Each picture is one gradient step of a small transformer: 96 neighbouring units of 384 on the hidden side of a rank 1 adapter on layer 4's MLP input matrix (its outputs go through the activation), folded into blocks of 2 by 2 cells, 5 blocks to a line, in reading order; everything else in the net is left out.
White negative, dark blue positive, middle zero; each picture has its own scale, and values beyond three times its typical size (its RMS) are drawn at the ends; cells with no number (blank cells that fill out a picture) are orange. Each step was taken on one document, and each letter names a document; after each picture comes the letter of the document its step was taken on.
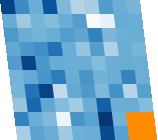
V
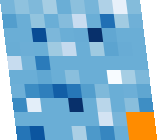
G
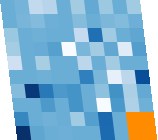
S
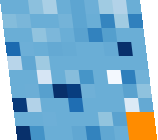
G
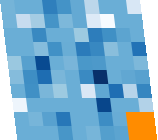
V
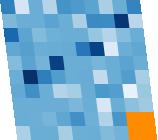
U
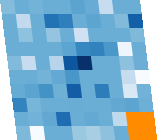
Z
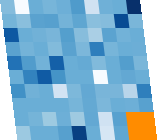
U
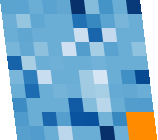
V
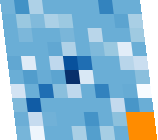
Z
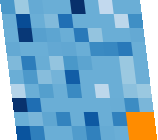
Z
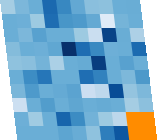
V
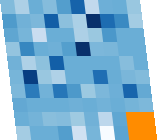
U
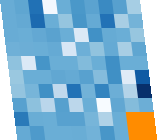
S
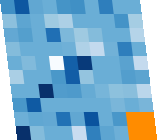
Z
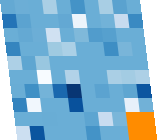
G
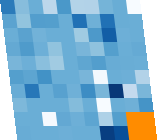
V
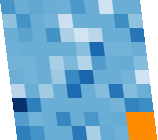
Z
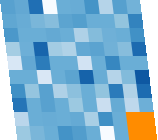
S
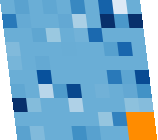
G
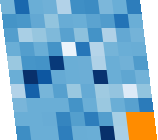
U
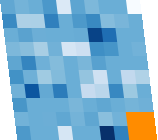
V
